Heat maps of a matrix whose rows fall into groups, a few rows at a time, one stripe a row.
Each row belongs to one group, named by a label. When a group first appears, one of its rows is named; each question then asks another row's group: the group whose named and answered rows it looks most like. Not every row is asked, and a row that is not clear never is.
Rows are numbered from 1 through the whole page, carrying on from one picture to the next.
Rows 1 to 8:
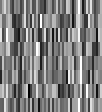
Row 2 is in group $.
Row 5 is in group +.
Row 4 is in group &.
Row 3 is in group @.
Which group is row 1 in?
&
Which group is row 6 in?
+
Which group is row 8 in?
@
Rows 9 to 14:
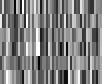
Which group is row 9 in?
+
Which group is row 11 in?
&
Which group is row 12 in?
&
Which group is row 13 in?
@
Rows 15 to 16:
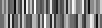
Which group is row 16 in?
$
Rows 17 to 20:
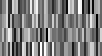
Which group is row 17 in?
+
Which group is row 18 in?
$
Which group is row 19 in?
&
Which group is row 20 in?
$
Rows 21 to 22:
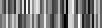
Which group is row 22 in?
+
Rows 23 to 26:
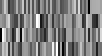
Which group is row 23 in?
@
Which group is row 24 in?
&
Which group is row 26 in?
$
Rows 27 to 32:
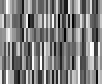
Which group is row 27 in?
&
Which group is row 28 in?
$
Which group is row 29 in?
&
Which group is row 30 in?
$
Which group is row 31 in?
$
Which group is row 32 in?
@
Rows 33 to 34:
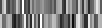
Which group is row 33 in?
+
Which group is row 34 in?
$
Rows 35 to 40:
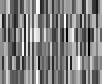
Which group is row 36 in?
@
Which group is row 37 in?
+
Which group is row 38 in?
@
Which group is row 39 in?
@
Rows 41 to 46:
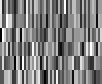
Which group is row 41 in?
@
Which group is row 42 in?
@
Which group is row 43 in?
&
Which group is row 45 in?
+
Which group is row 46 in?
&
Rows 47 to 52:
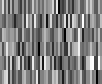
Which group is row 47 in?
$
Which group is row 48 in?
@
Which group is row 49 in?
+
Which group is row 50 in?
@
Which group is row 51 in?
$
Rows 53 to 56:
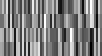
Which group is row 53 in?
$
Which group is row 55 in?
+
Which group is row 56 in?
+
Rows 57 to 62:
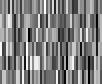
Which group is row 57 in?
$
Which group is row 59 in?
$
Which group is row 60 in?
@
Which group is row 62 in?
+
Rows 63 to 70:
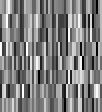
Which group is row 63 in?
&
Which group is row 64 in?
&
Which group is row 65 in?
&
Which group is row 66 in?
@
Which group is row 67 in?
+
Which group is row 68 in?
@
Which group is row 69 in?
+
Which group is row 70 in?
+
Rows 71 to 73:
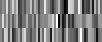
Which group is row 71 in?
+
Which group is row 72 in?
$
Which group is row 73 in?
$
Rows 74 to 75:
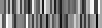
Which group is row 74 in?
$
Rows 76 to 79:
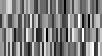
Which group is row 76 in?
&
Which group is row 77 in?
+
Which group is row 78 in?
@
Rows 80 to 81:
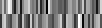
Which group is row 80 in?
&
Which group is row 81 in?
+
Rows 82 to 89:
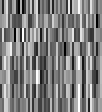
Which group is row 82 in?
@
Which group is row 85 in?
&
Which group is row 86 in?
&
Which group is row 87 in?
&
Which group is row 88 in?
&
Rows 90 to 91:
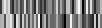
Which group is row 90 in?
&
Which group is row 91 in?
+
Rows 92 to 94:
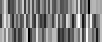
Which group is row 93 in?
&
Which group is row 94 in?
$
